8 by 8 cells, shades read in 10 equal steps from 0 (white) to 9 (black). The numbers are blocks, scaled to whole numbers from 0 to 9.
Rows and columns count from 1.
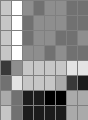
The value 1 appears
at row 5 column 7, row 5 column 8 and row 6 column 2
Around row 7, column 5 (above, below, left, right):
2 8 8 9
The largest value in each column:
7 5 8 8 9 9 7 8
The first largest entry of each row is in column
4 3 3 5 1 8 5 3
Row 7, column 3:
8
